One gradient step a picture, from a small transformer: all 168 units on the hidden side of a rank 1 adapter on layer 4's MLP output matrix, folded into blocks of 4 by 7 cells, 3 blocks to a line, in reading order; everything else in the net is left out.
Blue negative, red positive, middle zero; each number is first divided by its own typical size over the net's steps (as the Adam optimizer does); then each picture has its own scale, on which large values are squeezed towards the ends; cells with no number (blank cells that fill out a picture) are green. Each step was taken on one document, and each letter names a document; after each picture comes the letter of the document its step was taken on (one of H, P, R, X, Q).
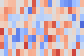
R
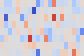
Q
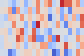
R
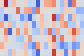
Q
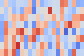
R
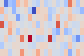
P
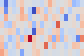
P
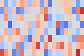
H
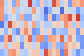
H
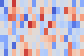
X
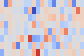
Q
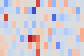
Q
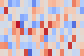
X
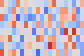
H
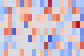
P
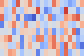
H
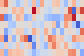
P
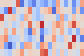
X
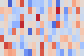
X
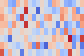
H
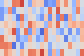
X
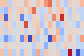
P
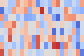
H
